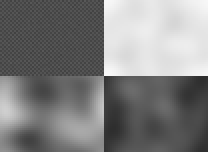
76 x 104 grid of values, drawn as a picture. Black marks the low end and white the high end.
The table splits into 2 rows of 2 panels. Panel 1,1: low, checkered, faint in contrast. Panel 1,2: very high, smooth, faint in contrast. Panel 2,1: middling, smooth, strong in contrast. Panel 2,2: low, smooth.
